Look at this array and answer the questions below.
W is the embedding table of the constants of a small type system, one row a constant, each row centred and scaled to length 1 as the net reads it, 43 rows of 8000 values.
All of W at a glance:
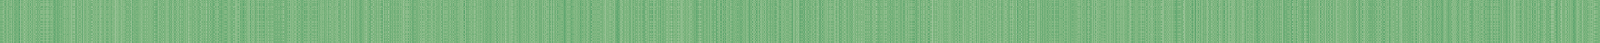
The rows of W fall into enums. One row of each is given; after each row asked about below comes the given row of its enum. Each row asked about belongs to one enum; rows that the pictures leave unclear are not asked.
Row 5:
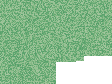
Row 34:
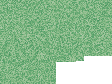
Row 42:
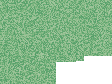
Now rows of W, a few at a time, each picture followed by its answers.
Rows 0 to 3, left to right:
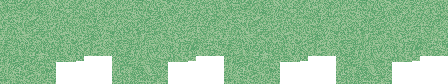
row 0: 42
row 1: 5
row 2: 42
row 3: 5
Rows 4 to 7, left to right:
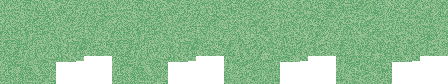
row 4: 5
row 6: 34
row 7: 42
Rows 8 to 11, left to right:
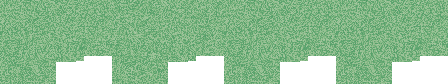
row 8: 5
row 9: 42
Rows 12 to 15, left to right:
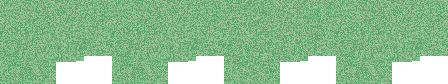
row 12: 5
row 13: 5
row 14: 42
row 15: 5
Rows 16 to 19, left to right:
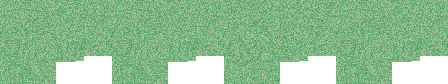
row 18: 34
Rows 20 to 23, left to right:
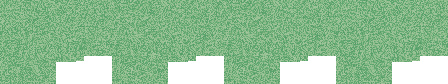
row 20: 5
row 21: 42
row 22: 42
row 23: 5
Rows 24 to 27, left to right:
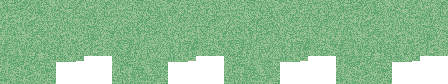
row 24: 42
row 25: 5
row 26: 5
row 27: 42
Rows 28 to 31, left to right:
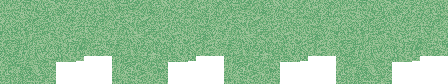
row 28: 5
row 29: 42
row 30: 42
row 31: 5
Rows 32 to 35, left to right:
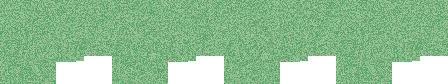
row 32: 5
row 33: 42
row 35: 5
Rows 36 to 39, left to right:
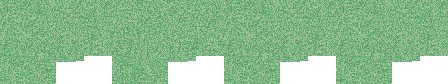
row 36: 42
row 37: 5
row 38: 42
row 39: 42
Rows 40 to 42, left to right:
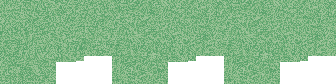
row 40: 5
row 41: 42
